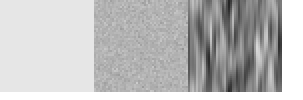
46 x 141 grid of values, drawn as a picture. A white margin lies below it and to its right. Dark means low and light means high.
It is made of 1 by 3 panels. Panel 1,1: very high, flat. Panel 1,2: high, fine-grained, faint in contrast. Panel 1,3: middling, streaked downward, strong in contrast.
